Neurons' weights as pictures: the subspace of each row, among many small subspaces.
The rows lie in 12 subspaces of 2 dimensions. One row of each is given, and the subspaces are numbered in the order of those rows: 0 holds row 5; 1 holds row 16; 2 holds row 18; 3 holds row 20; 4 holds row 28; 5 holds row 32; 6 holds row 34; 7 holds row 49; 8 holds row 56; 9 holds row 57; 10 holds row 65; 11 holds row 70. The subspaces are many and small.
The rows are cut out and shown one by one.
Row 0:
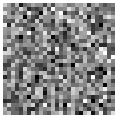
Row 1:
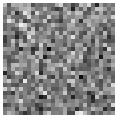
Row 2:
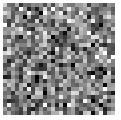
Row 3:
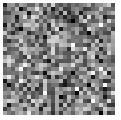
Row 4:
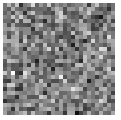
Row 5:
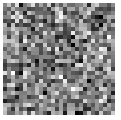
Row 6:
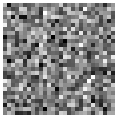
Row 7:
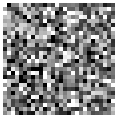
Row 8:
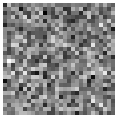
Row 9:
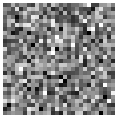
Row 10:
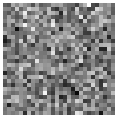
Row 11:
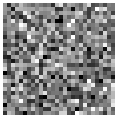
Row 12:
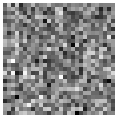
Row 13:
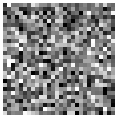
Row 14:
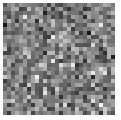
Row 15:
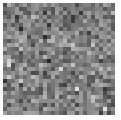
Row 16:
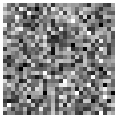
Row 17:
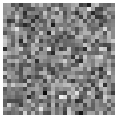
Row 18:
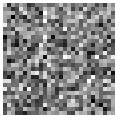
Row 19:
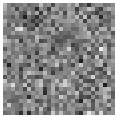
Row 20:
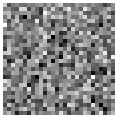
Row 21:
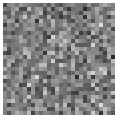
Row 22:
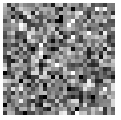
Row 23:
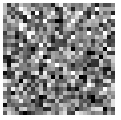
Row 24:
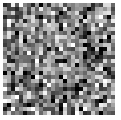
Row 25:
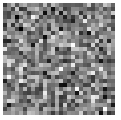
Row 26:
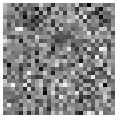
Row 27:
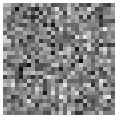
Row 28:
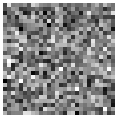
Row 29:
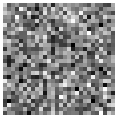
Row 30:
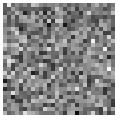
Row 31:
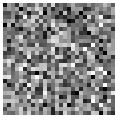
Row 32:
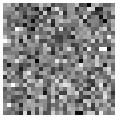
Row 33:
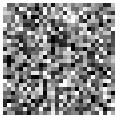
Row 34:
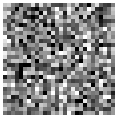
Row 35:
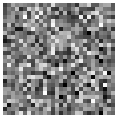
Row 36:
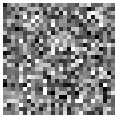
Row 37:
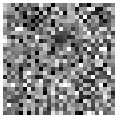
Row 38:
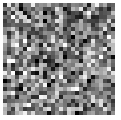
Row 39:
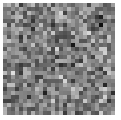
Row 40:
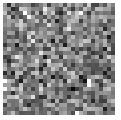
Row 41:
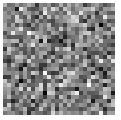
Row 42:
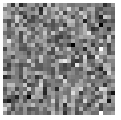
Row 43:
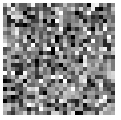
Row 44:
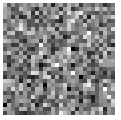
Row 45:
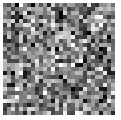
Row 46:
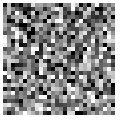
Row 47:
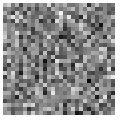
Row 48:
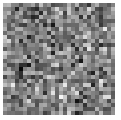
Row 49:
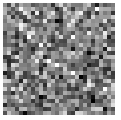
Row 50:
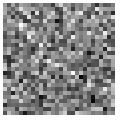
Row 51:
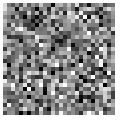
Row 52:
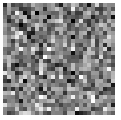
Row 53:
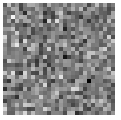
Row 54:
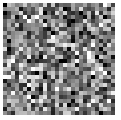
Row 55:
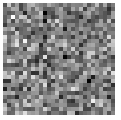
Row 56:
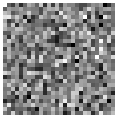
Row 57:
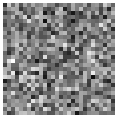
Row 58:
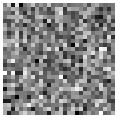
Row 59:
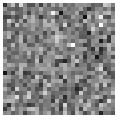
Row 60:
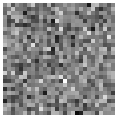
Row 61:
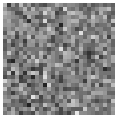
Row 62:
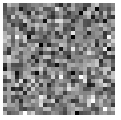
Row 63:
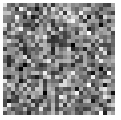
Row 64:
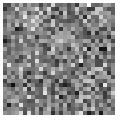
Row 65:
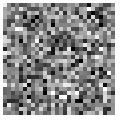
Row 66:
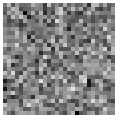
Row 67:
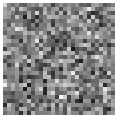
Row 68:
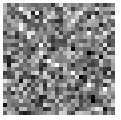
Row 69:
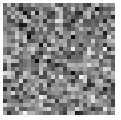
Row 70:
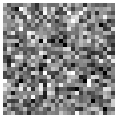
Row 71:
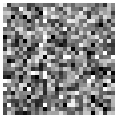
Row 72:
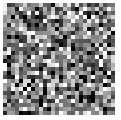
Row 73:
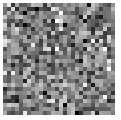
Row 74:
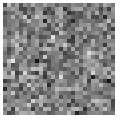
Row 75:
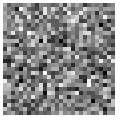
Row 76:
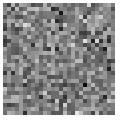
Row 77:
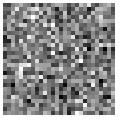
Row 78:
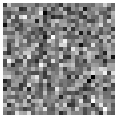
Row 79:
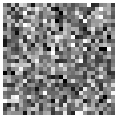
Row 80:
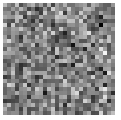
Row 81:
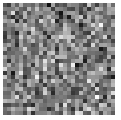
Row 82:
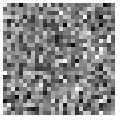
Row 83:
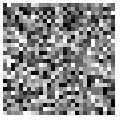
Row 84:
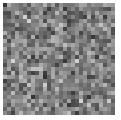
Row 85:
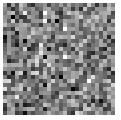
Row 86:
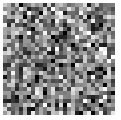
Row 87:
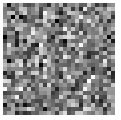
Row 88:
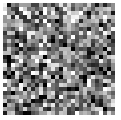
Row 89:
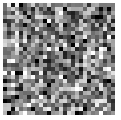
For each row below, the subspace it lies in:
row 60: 11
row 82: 8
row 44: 6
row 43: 11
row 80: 0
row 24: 8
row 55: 2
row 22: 6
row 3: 1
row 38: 0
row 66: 11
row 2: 2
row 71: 2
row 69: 7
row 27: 6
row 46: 10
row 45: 0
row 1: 10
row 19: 5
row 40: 11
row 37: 5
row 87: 3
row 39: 0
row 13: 4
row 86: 2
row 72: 5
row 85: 2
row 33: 1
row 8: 0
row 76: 4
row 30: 4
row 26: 5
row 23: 7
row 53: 2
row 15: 4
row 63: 1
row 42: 9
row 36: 10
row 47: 3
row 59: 8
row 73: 4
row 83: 4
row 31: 0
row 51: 5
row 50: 7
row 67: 10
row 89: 9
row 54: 9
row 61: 8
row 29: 1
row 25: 4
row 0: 2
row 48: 6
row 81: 3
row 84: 8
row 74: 9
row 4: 0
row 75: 11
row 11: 6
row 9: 11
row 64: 5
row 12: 9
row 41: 11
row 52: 10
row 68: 7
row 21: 3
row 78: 3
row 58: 9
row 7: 8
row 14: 3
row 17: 10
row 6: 3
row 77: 6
